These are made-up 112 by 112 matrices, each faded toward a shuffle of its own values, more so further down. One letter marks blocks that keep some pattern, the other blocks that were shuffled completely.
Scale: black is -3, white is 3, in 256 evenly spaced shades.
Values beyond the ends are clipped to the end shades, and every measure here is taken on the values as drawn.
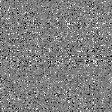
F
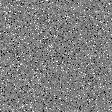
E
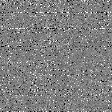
F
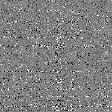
F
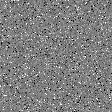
E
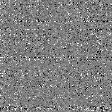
F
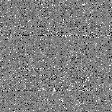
F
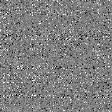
F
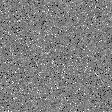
E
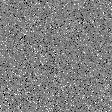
E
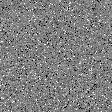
E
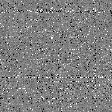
F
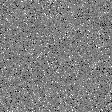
E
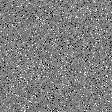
E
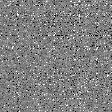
F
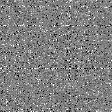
F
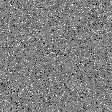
E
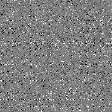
F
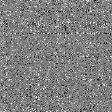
F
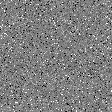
E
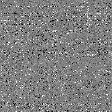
F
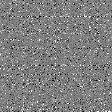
F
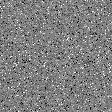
E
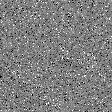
E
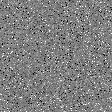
E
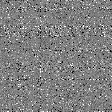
F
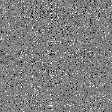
F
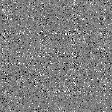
F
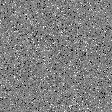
E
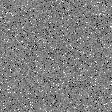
E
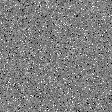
E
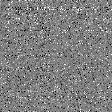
F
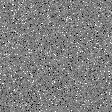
E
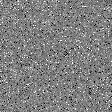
E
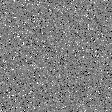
E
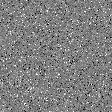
E
